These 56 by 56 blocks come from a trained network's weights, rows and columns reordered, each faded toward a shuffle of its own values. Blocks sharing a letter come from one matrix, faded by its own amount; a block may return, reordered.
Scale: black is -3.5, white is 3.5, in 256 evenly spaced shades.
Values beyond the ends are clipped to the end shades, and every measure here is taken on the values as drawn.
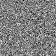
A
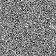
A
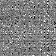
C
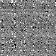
C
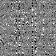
C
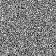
A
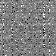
C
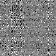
C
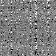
C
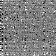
C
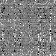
C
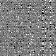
C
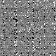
C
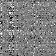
C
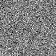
A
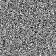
A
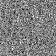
A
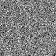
A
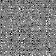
C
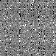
C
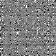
C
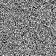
A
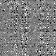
C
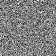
A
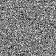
A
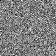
A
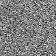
A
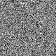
A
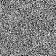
A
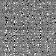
C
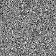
A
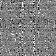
C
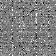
C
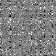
C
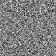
A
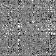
C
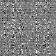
C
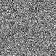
A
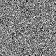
A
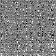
C
